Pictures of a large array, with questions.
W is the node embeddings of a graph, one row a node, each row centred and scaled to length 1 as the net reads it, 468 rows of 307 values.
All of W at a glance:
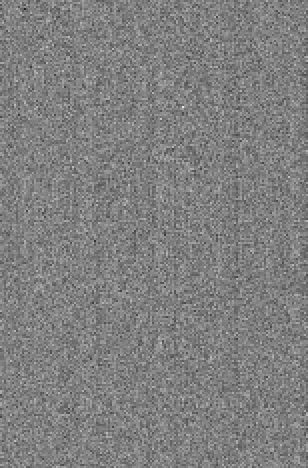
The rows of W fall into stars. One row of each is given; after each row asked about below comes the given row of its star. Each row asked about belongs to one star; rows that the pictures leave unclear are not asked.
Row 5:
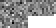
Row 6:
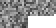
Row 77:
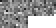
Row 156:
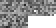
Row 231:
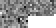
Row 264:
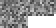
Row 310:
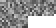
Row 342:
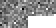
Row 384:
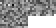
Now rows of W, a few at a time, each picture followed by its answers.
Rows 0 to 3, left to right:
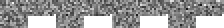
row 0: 384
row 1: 264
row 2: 5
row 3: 6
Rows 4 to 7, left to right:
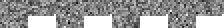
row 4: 156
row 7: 156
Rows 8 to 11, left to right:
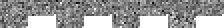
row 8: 5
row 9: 5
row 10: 5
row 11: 231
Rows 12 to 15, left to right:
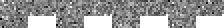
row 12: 6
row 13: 342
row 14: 231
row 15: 77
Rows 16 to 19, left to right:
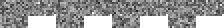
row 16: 5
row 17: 5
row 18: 310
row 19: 5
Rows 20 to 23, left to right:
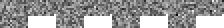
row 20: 77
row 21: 342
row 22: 6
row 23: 156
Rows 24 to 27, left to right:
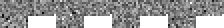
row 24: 231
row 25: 6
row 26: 5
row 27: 342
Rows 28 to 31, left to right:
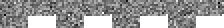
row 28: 342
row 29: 5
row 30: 342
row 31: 310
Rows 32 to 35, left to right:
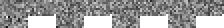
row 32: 231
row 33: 310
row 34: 231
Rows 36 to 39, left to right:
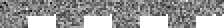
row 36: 310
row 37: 384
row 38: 264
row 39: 5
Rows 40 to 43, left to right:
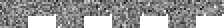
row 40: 342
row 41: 77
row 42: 6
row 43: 5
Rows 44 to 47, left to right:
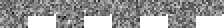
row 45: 231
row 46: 156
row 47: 310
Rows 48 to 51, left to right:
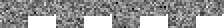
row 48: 5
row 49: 6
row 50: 310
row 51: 342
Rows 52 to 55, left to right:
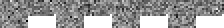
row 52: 231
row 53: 231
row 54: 231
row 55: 156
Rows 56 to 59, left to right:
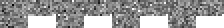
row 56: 384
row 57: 310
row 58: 342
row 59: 264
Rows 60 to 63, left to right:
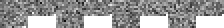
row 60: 384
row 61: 5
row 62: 6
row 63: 310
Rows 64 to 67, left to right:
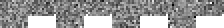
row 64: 5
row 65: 384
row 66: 77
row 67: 77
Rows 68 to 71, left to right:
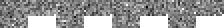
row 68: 384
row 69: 264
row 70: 264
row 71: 6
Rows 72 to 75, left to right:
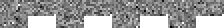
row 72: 77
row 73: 156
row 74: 231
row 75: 6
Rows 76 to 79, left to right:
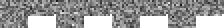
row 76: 156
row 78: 5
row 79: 384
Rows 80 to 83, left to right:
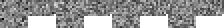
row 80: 5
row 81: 156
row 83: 264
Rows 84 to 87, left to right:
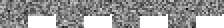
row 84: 156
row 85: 264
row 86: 264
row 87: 310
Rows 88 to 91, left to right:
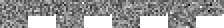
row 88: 231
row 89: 264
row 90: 77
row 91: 384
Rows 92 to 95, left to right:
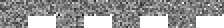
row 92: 5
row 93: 231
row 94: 156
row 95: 342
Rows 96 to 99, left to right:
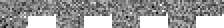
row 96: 310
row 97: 231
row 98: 77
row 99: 77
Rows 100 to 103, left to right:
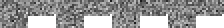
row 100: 6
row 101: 156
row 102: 231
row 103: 156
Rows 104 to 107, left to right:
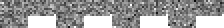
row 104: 384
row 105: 384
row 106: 77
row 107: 77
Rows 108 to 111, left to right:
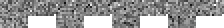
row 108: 231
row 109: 264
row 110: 5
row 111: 310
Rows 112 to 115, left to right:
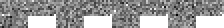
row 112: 310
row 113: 156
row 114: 156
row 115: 156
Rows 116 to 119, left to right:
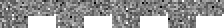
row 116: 342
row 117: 77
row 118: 6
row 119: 6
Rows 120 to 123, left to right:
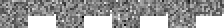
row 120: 5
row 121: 77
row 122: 6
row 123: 231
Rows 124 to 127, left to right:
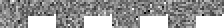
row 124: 231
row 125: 310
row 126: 342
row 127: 264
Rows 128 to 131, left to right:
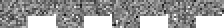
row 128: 384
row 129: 156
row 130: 342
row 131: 6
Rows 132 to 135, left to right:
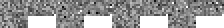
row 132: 6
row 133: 156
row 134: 264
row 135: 77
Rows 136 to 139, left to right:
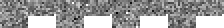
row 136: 6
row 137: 231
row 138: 384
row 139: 310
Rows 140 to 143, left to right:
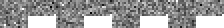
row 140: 342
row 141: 5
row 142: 5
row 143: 6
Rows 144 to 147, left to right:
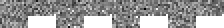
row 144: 156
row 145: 384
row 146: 264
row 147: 77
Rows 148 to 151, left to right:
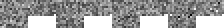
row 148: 77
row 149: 310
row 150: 5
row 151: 310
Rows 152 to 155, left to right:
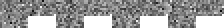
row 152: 231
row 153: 310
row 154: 310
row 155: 264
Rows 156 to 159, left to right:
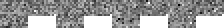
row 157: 156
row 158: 231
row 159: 156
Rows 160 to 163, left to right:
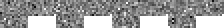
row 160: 264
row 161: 264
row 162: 342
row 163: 342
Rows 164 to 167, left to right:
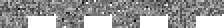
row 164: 6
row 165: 5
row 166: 5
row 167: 384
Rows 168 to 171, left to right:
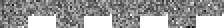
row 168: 384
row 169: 231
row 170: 156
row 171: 342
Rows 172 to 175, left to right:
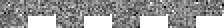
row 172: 384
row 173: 77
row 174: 310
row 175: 77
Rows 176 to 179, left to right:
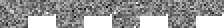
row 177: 264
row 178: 384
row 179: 264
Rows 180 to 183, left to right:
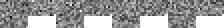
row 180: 310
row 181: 156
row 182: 231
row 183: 264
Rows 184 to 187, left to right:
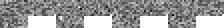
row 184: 384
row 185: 264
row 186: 231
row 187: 156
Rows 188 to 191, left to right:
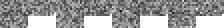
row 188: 384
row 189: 231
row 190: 231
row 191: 384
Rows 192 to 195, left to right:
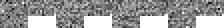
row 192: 156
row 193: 77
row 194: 77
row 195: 384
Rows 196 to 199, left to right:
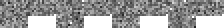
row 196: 156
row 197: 6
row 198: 384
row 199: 310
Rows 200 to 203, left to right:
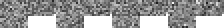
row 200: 231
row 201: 231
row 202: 264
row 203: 77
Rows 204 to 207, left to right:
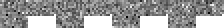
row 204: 6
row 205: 6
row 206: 77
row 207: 156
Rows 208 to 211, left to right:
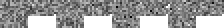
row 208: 156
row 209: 5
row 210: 264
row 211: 264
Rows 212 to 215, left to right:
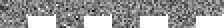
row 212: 5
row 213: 6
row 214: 264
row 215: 384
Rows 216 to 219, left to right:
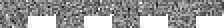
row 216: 6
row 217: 156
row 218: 264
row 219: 77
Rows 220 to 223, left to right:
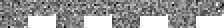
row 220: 384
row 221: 384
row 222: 6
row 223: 77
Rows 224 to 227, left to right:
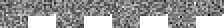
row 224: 342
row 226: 342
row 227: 264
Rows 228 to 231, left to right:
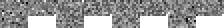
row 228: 5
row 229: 156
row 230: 231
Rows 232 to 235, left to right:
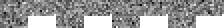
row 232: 384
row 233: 342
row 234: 384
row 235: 156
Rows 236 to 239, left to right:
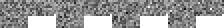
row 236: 6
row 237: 156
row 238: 310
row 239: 156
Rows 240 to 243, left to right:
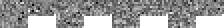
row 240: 231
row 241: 5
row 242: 384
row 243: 384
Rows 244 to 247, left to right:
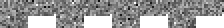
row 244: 6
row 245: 231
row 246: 156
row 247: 6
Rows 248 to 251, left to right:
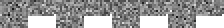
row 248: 156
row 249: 77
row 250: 156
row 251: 156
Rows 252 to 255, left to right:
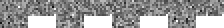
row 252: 156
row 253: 231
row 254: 384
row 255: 231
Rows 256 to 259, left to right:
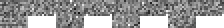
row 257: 6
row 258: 77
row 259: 77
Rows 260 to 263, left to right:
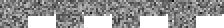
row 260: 77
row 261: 384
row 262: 5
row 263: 342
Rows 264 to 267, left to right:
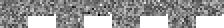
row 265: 156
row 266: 77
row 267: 231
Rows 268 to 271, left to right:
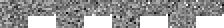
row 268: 6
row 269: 5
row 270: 231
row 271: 77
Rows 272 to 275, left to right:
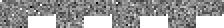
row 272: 342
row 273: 384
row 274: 77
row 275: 342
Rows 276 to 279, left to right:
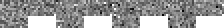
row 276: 264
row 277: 77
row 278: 310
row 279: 6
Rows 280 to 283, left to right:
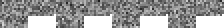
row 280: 231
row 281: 310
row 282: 5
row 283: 342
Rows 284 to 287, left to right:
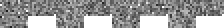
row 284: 264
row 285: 342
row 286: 156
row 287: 231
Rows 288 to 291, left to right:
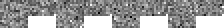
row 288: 77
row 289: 231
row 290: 264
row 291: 264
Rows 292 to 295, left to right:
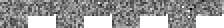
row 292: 310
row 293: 77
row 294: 384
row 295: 156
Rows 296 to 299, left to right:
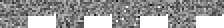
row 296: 384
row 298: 342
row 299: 231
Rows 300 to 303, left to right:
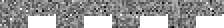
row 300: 342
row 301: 310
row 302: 310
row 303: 310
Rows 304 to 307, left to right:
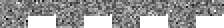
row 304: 231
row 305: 5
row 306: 342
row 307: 156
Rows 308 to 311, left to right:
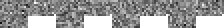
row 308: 156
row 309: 384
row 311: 264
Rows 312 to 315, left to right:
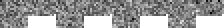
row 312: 384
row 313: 77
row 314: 264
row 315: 231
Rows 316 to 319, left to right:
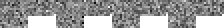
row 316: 384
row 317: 77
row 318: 156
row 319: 264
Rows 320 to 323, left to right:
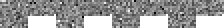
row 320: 6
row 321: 77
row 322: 384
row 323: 156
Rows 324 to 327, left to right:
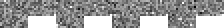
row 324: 310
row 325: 342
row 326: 310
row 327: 342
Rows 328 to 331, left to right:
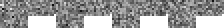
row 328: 264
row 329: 310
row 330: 77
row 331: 342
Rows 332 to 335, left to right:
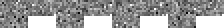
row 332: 231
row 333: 5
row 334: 77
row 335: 310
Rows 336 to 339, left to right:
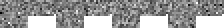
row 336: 264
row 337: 5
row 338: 156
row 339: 264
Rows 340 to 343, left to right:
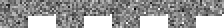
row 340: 342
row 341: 6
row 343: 6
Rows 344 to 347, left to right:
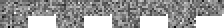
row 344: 384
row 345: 156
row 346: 6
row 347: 231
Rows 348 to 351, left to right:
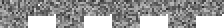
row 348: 231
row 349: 384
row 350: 384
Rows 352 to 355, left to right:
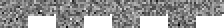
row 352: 156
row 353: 384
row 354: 77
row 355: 5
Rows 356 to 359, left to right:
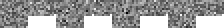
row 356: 5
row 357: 5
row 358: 77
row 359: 342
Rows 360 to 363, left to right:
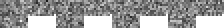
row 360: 384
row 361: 310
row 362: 264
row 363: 77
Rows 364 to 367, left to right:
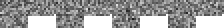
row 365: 156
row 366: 6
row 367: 310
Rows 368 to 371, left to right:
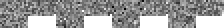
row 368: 156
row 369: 342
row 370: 5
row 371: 231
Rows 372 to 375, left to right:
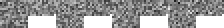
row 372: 310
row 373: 264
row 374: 231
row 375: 156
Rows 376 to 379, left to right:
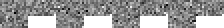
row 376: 6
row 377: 5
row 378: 156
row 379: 231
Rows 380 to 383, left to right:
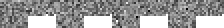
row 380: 310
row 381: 264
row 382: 342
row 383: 77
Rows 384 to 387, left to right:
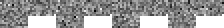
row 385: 264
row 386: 310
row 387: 5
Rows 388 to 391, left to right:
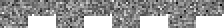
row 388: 384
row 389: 77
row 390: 342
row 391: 264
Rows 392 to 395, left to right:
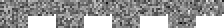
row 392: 310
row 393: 310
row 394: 384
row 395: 5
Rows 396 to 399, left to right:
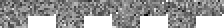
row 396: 384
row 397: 231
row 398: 77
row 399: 6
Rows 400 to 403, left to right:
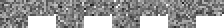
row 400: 5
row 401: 264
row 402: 6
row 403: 156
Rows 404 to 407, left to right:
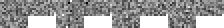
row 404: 6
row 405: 6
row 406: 6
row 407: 6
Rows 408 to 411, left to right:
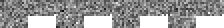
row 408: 5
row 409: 77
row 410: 5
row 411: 310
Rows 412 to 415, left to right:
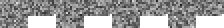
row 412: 231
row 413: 231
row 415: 384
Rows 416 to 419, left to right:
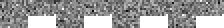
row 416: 5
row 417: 342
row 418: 264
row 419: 310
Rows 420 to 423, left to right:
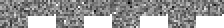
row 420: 310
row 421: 264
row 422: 384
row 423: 264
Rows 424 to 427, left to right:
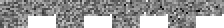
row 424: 384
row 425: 156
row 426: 384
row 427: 310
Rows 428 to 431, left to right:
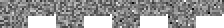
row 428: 342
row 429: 264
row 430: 5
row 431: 264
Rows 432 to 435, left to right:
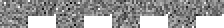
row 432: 77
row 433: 156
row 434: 231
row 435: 231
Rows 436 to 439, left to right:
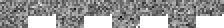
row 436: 310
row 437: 77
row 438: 231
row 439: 156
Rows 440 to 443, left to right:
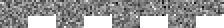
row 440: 342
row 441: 5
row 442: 310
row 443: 5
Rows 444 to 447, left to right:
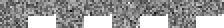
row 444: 342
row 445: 264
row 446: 231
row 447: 342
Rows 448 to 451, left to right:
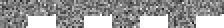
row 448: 5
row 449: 342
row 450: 384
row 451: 342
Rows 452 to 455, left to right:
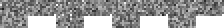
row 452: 264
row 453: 6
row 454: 264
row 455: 384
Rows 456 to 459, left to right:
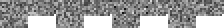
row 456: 310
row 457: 156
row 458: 5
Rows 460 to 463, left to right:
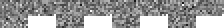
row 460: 231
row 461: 156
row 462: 5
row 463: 156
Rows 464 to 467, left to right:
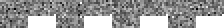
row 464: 310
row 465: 310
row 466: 384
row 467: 264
